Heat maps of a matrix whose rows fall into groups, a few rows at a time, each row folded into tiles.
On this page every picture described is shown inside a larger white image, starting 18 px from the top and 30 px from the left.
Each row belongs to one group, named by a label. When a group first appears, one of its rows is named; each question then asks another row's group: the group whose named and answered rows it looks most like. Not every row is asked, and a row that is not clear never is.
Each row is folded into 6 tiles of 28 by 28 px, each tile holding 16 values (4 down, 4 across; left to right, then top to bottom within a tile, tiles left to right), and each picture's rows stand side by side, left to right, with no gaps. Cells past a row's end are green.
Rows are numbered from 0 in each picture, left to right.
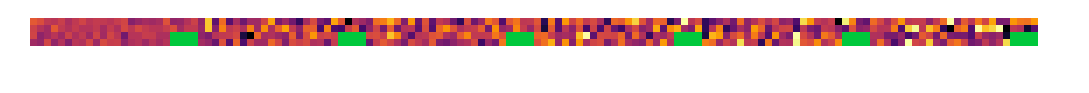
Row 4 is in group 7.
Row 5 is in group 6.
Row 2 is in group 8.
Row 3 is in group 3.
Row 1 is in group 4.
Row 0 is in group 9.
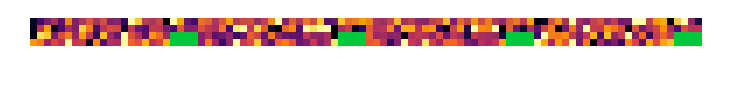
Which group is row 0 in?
7
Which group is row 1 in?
6
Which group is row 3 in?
7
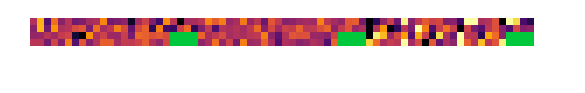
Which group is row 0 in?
4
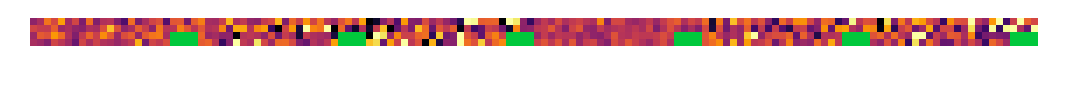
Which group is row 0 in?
8
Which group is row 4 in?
3
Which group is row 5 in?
3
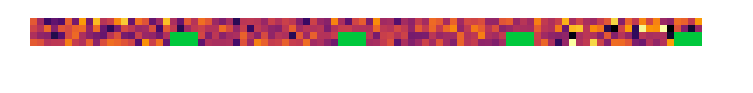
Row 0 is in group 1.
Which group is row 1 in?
9
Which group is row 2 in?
4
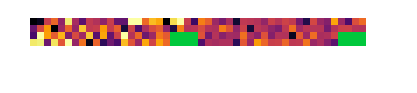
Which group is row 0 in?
7
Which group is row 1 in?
9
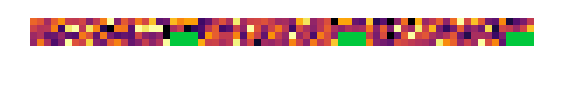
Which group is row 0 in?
6
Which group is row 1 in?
7
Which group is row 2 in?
1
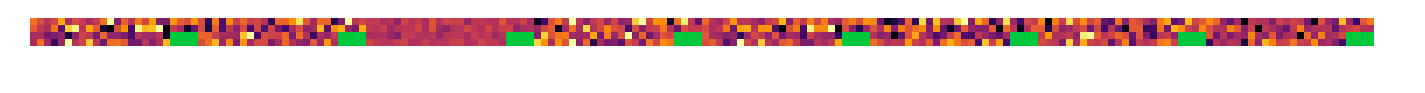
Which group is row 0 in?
6
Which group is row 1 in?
3
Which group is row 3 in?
7
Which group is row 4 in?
6
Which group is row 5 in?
1
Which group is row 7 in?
9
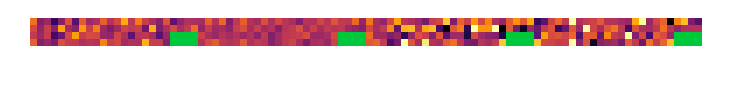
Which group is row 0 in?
1
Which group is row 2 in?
6
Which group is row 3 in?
7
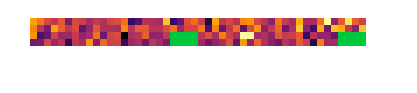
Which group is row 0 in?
9
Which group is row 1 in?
3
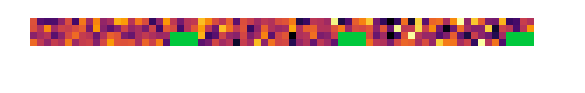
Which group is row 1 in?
9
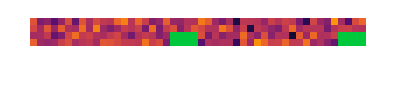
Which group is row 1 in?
9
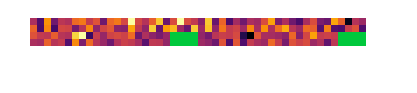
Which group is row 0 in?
3
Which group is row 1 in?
4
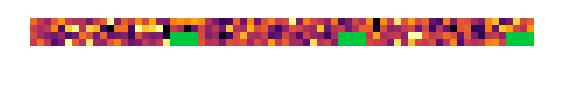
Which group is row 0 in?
6
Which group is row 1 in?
1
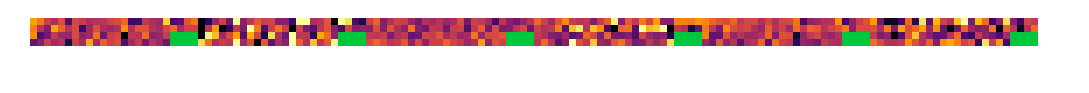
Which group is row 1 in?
7
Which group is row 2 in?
4
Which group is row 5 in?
1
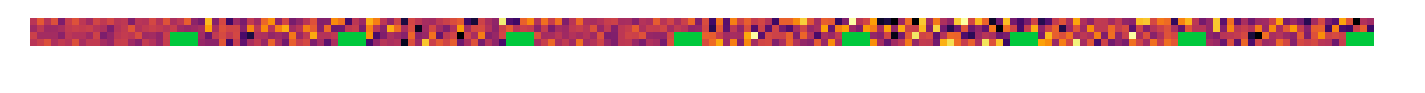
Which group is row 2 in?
9
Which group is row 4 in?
3
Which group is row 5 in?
1
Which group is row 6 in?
7
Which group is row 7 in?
4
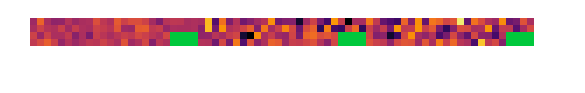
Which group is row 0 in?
4
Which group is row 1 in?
4
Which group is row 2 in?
1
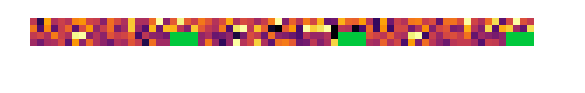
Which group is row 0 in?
3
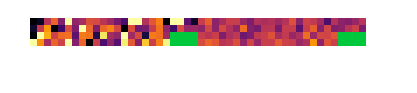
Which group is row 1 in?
4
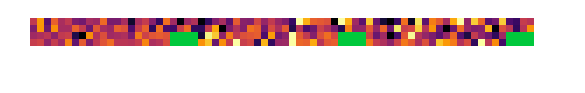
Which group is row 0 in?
4
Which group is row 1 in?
7
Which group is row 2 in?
1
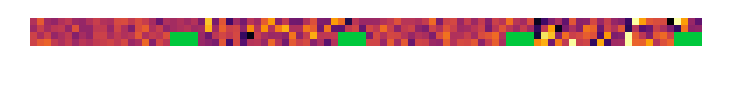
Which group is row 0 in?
4
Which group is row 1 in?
4
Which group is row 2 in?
8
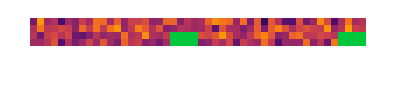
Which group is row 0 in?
4
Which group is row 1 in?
8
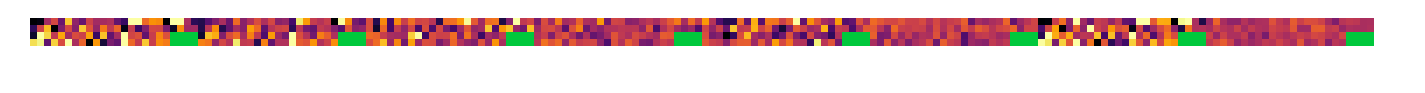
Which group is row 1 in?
7
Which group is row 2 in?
3
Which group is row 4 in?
1
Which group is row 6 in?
7
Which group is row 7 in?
4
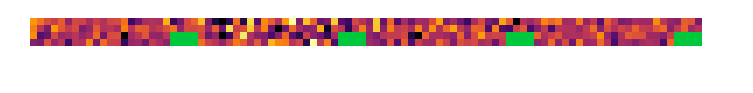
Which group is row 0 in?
9
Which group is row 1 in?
1
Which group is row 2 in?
4
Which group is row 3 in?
8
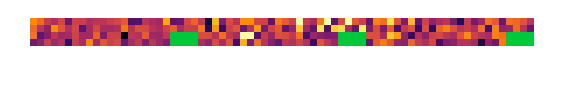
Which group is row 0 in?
9
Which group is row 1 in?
3
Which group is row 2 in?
8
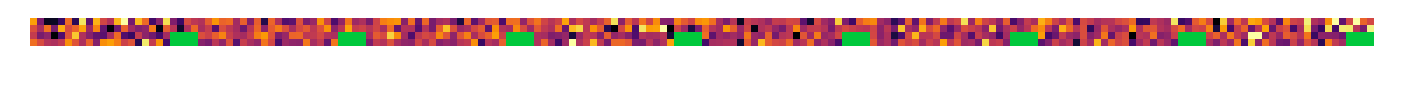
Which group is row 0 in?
1
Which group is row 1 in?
8
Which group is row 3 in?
6
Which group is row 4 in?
9
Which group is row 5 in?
1
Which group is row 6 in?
9
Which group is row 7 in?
3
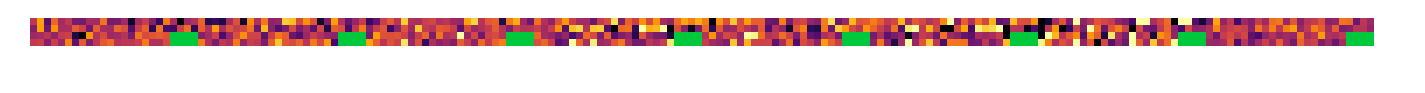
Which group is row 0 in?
4
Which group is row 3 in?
6
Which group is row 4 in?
3
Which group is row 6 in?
7
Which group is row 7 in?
4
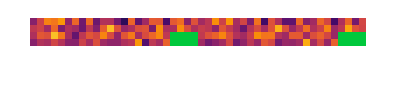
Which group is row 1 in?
8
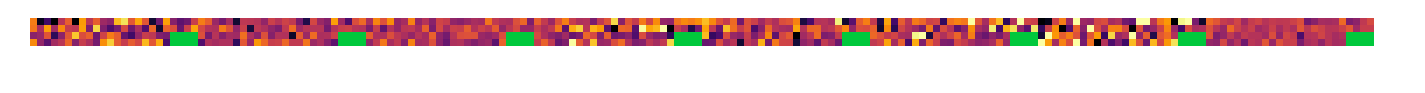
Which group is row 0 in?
1
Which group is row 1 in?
9
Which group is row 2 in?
8
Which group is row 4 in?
9
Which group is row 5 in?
3
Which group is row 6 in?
7
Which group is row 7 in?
9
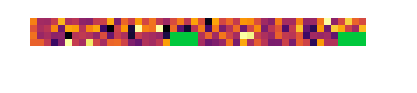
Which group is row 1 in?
3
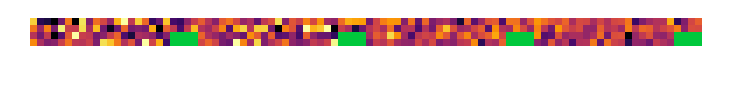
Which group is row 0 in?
1
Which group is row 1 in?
6
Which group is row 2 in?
8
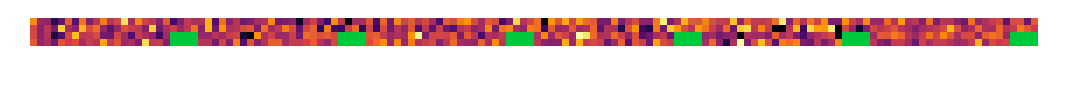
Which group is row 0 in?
1
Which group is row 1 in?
4
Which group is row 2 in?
3
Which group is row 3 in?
3
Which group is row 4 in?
6
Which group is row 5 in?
8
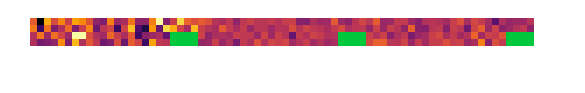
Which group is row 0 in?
3
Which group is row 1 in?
9
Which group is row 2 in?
4
